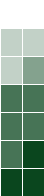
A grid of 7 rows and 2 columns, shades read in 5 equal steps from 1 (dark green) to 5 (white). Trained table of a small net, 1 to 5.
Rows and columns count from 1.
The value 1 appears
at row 6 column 2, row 7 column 1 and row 7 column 2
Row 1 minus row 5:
3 3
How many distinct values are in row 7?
1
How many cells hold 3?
1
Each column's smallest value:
1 1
